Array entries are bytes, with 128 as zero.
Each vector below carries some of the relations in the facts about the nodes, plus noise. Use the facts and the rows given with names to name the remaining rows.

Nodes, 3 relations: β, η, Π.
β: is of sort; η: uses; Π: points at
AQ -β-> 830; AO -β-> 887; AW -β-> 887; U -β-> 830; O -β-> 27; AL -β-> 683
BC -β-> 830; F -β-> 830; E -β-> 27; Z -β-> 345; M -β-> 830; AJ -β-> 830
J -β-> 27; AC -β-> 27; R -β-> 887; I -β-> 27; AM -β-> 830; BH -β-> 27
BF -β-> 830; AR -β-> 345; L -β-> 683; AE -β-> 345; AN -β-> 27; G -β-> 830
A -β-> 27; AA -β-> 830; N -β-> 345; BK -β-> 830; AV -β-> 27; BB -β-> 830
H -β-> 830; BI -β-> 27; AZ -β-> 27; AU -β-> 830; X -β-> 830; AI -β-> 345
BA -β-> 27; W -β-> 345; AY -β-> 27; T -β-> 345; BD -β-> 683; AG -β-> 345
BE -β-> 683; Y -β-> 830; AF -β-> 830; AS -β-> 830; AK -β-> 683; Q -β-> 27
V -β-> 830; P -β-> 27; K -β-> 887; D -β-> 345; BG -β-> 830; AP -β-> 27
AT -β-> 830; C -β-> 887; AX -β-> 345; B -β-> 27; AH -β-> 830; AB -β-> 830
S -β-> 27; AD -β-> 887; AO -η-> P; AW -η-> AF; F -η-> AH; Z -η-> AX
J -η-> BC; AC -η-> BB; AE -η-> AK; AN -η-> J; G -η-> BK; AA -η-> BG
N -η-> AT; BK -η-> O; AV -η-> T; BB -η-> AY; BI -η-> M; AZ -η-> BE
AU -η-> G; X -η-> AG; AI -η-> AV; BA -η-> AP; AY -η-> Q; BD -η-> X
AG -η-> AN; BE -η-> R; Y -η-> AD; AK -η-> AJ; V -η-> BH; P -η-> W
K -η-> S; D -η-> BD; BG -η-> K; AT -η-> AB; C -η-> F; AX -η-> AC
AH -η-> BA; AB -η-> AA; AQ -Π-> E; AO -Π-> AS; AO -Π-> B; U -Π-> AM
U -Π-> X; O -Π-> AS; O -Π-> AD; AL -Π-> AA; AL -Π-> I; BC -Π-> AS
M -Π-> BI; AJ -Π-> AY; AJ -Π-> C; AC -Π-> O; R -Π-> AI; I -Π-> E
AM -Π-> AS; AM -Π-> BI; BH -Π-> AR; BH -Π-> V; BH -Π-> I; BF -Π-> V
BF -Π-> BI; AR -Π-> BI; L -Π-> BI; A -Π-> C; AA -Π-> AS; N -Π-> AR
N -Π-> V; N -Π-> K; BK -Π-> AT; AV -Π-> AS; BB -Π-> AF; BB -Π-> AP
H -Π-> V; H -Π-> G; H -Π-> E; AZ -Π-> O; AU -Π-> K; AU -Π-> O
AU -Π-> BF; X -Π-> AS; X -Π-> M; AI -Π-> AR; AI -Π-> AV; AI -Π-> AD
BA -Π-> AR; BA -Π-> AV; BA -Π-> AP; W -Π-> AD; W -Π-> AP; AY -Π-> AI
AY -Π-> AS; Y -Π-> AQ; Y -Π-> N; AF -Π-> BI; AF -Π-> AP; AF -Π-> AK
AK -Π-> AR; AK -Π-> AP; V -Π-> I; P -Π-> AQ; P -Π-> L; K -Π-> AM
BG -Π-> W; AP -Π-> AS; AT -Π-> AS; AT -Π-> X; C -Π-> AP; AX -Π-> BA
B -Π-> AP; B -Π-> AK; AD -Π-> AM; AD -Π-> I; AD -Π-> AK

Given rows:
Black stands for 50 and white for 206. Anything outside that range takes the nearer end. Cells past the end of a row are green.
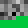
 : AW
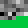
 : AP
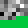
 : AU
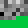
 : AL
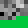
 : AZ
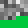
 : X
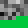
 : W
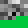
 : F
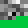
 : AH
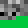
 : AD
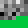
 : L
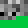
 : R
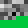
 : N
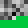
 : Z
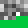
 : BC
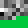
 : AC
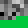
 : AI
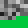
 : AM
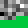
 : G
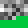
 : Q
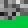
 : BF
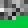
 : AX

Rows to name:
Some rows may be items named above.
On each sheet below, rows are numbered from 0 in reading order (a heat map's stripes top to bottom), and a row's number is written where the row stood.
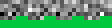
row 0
C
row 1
Q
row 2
AL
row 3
BC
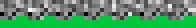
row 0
AV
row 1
AC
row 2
AD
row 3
BH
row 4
AA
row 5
AL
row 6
AN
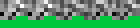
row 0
AU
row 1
AU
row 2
AS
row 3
AE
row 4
V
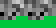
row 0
AI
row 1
AR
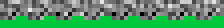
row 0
T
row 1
AX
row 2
BA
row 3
U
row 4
AI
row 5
BI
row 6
N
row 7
BE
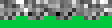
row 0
D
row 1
AF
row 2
P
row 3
BD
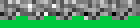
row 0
AF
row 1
AT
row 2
M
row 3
O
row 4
BH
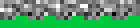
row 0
BB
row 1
AJ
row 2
AB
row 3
J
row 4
AK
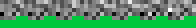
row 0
AO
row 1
W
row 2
B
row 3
Y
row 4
H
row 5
C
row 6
AY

